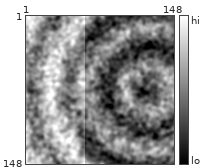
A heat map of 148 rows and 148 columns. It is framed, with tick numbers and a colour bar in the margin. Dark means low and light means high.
Rings: centred on the middle right. Average level on the scale: 50%. Seam: vertical, 40% of the way across, the left part higher. Lone odd cells: none. Ninth with the lowest average: top right.
